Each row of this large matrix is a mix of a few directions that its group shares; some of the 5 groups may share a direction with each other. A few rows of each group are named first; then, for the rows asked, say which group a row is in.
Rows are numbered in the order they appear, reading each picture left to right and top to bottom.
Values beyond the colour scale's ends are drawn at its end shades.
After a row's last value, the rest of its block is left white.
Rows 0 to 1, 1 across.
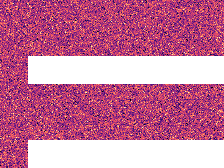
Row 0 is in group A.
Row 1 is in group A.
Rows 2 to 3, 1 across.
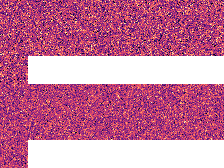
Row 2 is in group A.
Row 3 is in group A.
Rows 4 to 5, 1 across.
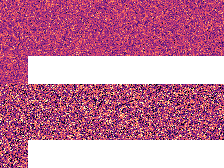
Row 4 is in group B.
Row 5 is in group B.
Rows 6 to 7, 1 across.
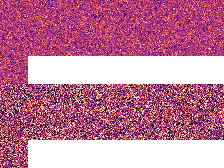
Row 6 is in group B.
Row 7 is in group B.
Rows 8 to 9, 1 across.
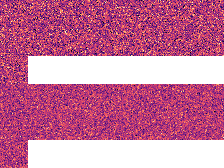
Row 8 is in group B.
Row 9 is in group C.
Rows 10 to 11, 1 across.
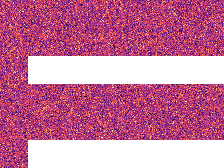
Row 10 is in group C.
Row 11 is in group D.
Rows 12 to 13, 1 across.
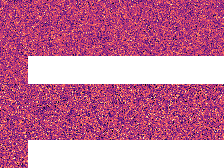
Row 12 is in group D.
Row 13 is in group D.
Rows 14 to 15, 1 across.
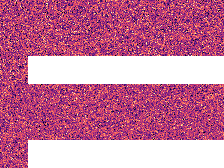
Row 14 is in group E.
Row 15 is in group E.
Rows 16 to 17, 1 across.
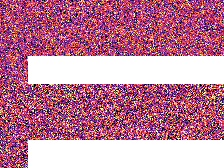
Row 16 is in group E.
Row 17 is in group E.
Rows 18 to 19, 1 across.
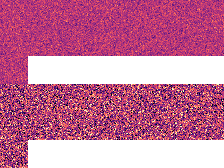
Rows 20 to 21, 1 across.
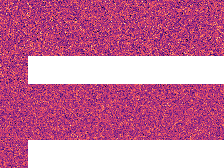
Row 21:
B
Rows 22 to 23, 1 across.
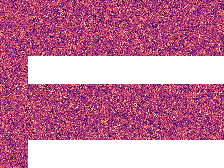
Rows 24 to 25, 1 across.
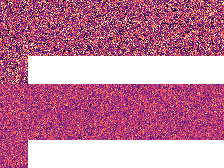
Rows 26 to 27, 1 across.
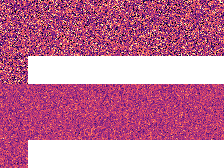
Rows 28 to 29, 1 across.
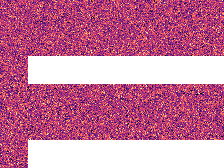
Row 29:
A
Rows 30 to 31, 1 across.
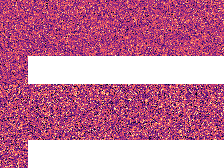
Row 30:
E
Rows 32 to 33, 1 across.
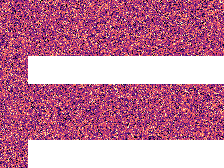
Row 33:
A
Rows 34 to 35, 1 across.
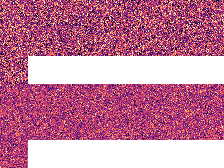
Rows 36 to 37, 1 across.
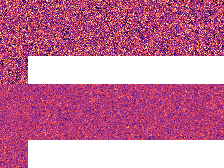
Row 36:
B
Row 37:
A
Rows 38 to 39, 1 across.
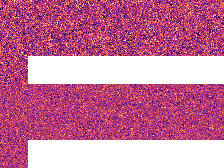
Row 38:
D
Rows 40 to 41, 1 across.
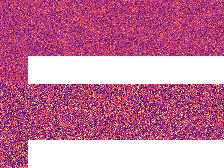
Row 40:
A
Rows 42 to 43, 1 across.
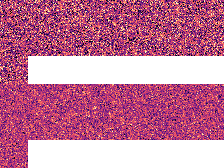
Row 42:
A
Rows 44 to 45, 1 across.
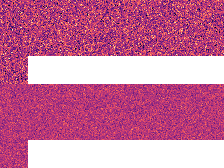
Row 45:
E
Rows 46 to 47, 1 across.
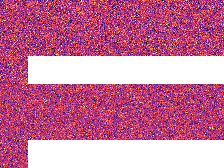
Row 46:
E
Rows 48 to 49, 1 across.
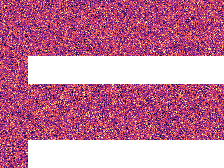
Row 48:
B
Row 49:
D
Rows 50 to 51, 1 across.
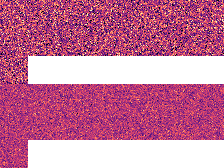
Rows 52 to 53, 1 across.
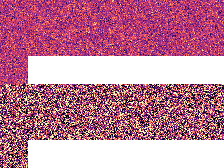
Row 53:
B
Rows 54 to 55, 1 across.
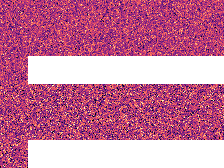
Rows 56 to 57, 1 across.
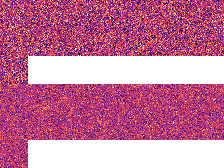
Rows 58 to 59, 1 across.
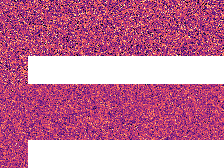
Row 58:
E
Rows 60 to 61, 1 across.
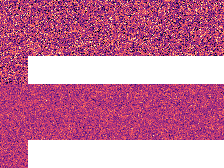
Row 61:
B
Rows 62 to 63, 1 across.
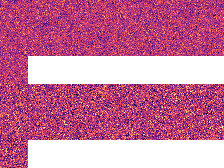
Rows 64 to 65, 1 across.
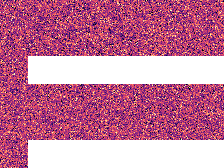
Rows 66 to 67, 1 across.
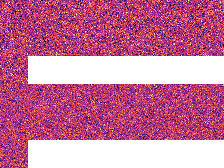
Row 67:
D
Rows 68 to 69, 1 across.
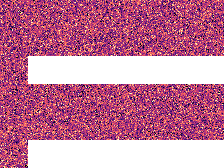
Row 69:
E
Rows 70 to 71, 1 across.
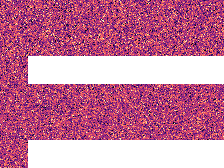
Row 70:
C
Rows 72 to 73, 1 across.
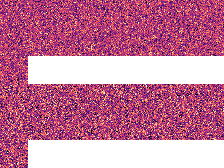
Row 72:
A
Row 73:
A
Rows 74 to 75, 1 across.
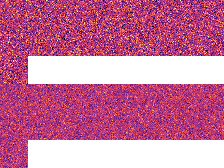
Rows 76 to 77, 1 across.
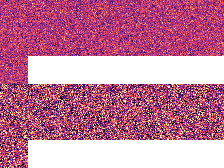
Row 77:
D
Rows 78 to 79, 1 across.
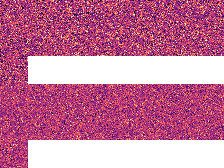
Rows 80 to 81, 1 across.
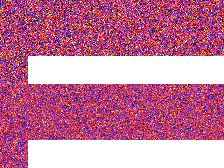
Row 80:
C
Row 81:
E
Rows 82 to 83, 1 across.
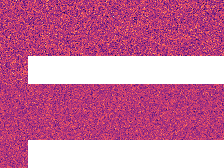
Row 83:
C
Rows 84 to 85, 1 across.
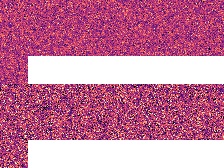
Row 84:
B
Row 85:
D
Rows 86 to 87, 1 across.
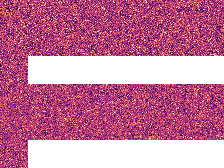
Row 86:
A
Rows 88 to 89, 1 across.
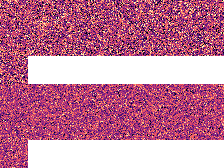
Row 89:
B
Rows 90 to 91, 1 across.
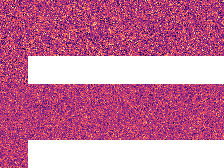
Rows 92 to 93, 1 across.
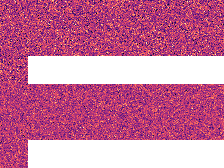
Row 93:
B
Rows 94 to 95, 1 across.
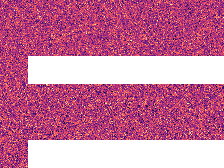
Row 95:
B
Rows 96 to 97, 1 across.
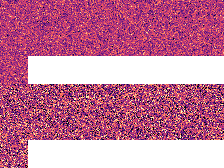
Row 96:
D
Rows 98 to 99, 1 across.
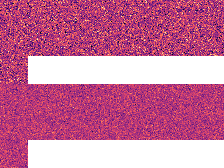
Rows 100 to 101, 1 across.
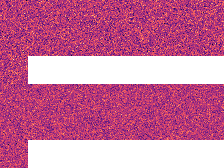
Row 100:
B
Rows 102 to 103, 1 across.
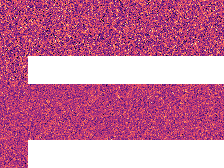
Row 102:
C
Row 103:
A
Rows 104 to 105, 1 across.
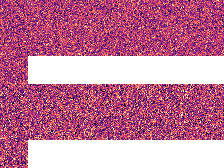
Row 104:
C
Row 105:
A
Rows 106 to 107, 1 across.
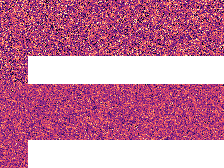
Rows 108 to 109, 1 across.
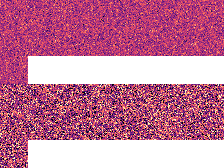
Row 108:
C
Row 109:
D
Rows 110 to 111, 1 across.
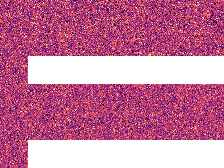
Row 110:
A
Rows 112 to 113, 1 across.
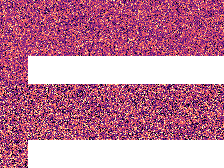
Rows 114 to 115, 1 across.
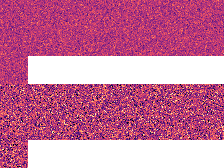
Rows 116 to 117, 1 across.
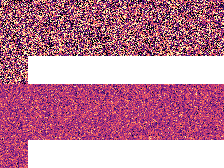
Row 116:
D
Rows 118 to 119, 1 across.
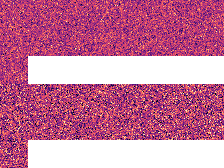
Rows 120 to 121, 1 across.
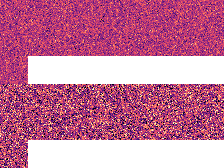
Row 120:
C
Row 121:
D
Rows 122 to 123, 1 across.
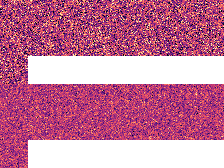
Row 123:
A
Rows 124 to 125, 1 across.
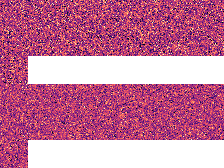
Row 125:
B
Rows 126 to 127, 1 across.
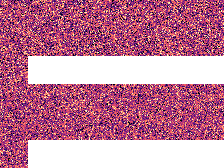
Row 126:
D
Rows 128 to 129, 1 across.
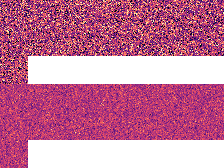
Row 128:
B
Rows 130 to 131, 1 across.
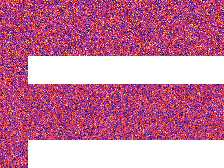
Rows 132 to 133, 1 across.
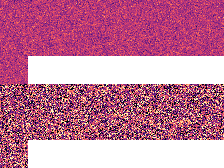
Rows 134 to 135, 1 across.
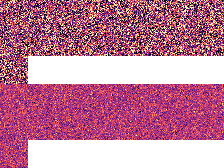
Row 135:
C
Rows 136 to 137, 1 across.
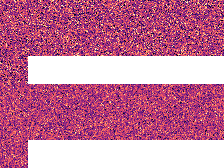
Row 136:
E
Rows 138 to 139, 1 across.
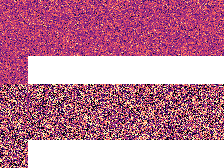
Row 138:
E
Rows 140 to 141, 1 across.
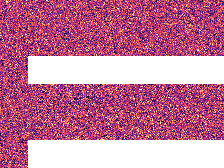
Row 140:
B
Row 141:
E
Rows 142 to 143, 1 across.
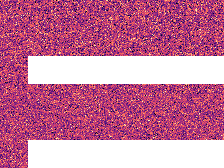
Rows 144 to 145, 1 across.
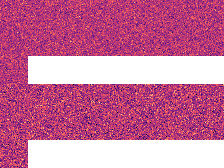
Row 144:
B
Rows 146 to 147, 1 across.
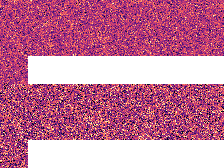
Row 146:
D
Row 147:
D
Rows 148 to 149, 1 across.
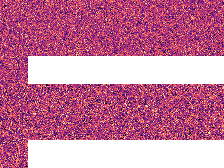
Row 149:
B
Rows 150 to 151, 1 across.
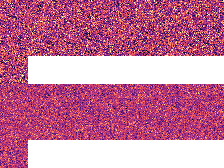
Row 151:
A
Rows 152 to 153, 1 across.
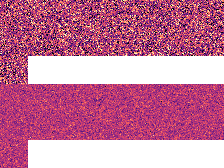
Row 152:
A
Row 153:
B
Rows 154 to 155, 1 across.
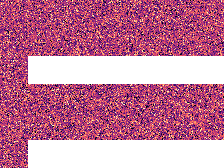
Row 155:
B
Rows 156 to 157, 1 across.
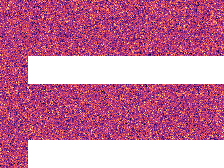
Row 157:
A
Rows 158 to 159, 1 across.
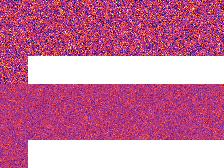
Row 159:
D
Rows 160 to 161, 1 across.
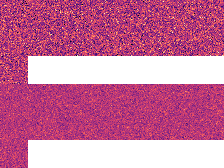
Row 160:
B
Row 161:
A
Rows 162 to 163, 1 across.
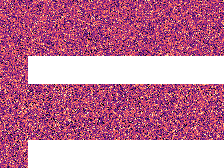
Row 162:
D
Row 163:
C
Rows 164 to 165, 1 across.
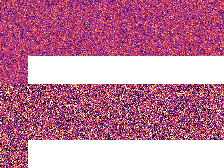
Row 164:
B
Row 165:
A
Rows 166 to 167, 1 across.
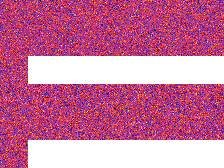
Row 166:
E
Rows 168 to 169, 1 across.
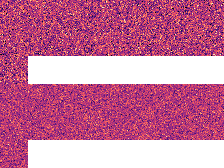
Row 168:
A
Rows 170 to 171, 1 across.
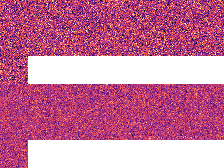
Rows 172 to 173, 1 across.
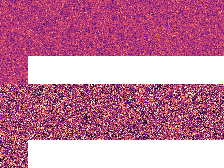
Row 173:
D
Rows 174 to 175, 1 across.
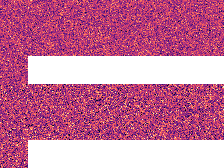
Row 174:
D
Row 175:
B
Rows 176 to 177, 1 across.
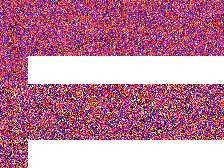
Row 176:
A
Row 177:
E
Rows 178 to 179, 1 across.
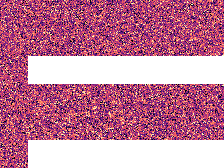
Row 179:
D
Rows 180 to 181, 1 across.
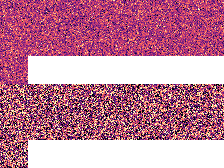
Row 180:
A
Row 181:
C
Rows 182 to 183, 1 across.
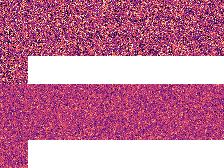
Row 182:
B
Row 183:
C
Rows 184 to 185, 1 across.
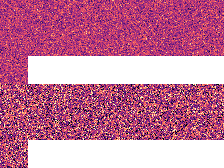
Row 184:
D
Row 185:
C
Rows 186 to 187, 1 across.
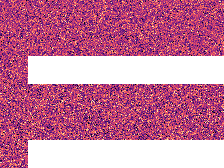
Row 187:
D
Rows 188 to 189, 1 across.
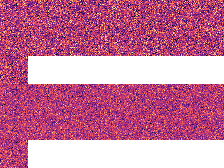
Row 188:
E
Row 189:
E
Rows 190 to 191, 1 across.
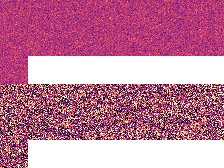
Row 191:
E
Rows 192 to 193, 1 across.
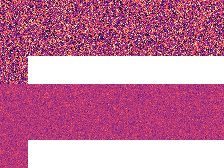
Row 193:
A
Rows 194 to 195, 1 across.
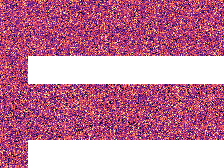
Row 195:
A
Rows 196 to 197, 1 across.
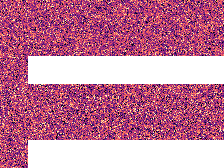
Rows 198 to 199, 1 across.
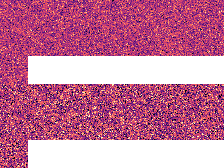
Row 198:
D
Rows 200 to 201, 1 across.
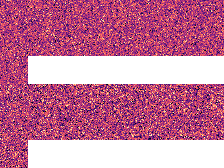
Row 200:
C
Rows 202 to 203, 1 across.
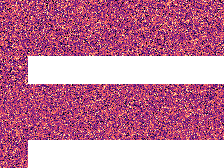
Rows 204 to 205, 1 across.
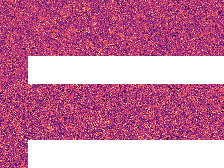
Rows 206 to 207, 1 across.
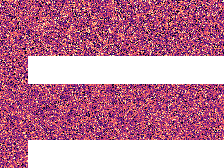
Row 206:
D
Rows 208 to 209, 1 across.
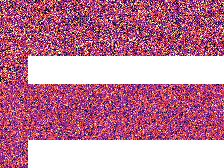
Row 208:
A
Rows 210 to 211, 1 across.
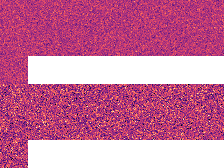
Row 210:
C
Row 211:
E
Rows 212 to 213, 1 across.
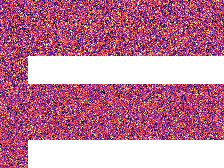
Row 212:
C
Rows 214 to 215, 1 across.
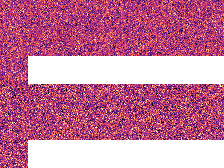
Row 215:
E
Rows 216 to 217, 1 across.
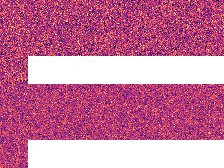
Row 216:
C
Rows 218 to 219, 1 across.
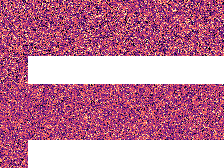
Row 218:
B
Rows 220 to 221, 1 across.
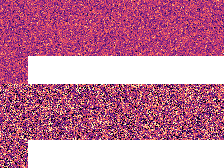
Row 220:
C
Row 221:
D
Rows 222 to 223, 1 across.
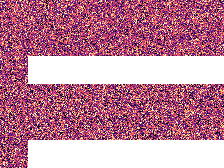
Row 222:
E
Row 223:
B
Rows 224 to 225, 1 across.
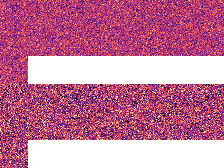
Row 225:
E
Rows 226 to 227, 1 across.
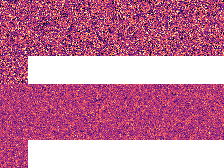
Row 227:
B
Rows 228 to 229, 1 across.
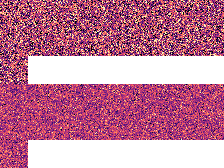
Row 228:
A
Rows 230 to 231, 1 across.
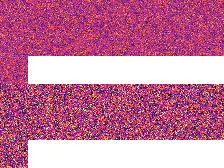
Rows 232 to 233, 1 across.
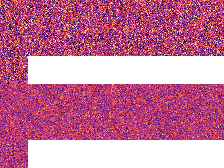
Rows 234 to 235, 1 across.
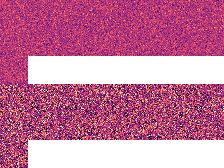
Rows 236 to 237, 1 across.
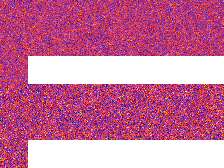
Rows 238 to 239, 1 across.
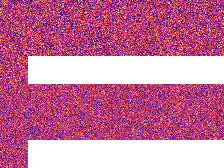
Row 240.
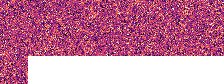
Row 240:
A
